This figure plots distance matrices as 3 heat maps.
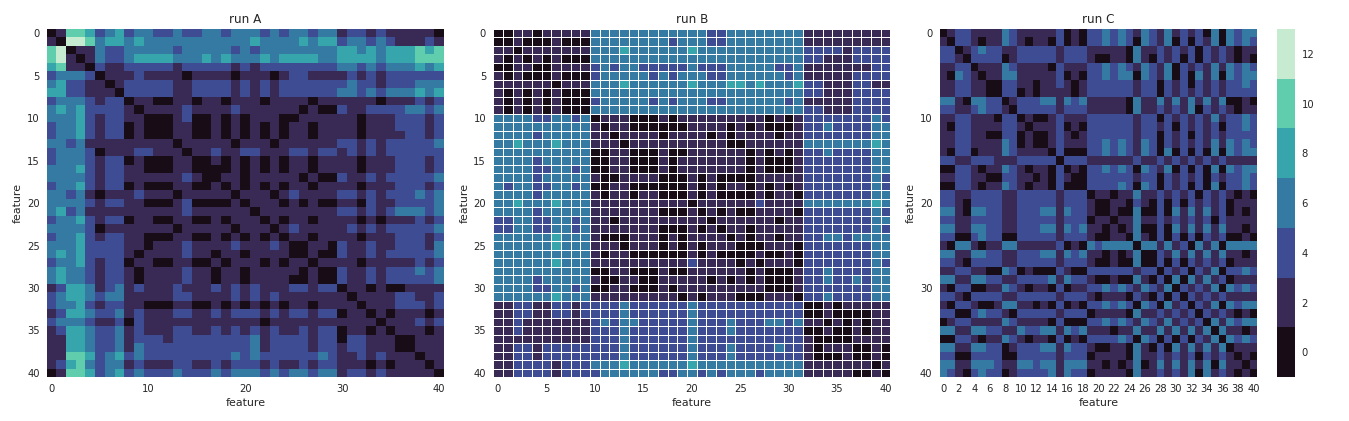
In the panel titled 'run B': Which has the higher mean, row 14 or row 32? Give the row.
32
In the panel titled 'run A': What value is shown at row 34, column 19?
2
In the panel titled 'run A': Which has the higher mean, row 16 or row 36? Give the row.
36
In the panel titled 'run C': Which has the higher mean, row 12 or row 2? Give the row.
2
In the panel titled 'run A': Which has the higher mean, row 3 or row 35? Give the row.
3
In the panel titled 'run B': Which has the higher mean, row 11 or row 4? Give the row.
4
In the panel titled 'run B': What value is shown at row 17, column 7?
6
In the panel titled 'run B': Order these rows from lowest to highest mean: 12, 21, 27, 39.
21, 12, 27, 39
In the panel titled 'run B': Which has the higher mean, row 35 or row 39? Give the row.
39
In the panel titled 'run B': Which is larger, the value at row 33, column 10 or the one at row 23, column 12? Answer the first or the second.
the first
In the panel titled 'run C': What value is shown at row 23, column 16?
6
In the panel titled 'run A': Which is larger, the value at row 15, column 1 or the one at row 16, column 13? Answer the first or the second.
the first
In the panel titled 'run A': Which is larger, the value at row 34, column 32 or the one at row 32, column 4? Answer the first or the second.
the second
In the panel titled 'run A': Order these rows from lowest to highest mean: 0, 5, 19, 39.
5, 19, 39, 0
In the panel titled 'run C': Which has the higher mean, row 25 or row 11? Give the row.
25
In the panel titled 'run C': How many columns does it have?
41
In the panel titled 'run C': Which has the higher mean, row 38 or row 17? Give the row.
17
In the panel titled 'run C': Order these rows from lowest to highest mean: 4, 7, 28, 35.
28, 7, 4, 35
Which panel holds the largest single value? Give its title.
run A
